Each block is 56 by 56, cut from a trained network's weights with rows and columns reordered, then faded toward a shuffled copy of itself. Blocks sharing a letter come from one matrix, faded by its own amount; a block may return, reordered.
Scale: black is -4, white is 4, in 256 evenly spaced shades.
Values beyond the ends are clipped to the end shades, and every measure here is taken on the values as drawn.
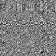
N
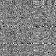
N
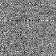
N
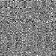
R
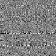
N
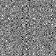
N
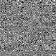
R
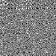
N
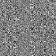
R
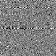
N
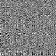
N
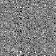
R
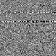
N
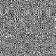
R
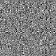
R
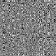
R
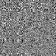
R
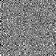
N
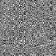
R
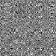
N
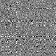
N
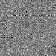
N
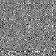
N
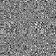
R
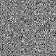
R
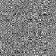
R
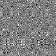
N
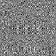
N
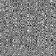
R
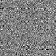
N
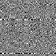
N
